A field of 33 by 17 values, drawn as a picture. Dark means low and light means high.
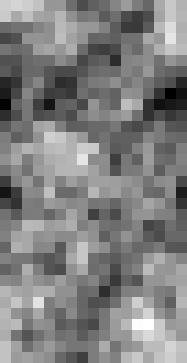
Odd rows or columns: none. Average level on the scale: 50%. Mirror symmetry: none. Seam: none. Grain: blotchy. Ninth with the highest average: bottom right.
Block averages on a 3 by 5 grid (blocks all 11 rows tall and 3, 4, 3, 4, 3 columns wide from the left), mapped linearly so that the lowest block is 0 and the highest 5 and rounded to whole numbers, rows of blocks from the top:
01012
15310
42145
